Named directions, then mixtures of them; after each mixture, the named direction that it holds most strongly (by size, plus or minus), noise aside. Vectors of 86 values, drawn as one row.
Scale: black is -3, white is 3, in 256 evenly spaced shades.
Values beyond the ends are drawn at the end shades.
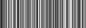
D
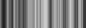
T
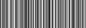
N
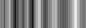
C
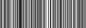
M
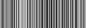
M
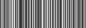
M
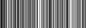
D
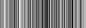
M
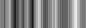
C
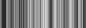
T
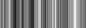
C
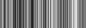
C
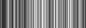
T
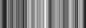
T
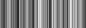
C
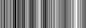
C
